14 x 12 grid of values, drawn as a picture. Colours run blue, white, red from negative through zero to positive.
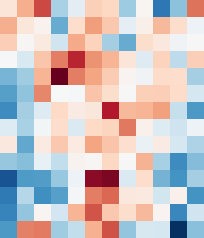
Odd rows or columns: none. Stripes: none. Average level on the scale: 50%. Histogram: bell-shaped.
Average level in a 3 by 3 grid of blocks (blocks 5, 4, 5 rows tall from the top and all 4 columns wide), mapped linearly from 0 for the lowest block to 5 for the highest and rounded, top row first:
443
253
051
